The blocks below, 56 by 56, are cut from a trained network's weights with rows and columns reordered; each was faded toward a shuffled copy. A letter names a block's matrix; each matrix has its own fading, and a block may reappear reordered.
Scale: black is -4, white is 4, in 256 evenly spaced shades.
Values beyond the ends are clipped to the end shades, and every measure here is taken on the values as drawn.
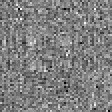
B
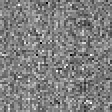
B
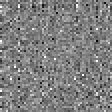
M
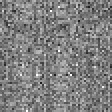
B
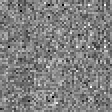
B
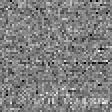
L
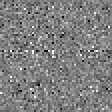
M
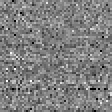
L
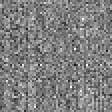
B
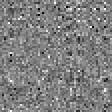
M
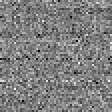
L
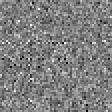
L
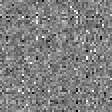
M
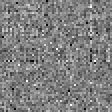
L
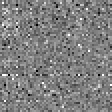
M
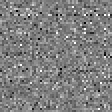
M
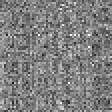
B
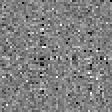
M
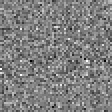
B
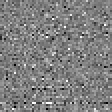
M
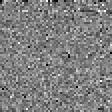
L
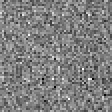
B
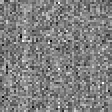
B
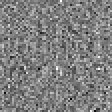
B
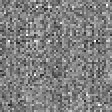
B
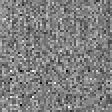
B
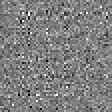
M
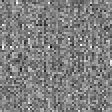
B
